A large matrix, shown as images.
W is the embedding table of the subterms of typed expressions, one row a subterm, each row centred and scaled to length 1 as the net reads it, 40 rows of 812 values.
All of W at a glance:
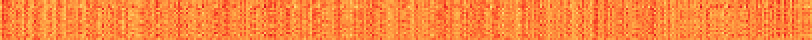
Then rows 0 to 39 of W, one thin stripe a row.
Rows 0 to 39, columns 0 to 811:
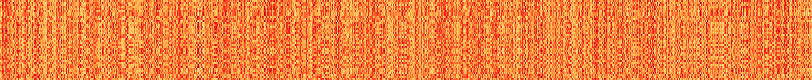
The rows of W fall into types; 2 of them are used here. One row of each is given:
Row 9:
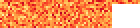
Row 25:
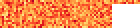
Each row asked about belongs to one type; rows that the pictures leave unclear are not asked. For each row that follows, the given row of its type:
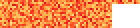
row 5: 9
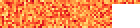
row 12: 25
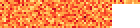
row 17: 25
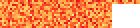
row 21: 9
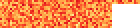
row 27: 9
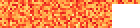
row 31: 9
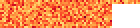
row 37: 25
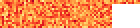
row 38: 25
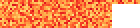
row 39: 9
